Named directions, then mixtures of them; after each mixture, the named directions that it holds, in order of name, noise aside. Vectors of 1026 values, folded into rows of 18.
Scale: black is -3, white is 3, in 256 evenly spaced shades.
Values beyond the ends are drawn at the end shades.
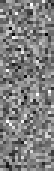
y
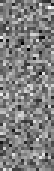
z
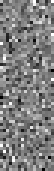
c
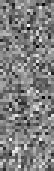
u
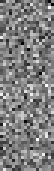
y, z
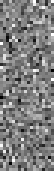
c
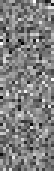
c, z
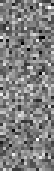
z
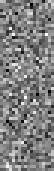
y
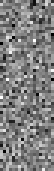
c, y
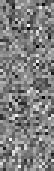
u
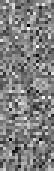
u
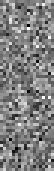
u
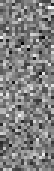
z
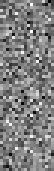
u, y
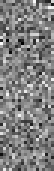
c, z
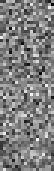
y, z
